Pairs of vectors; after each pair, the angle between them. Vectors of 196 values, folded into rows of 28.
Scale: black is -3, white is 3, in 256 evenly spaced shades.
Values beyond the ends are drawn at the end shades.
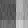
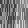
partly aligned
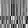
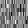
partly aligned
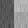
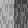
nearly opposite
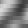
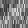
partly opposed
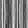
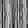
nearly opposite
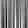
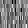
partly opposed
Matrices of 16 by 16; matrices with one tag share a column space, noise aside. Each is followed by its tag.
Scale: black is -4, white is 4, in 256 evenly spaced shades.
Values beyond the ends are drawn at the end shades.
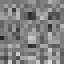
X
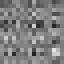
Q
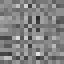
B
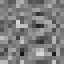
Q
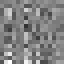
X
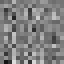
X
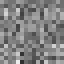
X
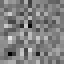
Q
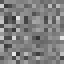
B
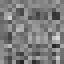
X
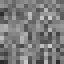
X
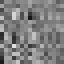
X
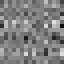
Q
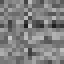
Q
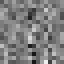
X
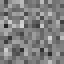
Q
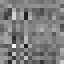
X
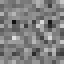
Q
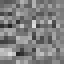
Q
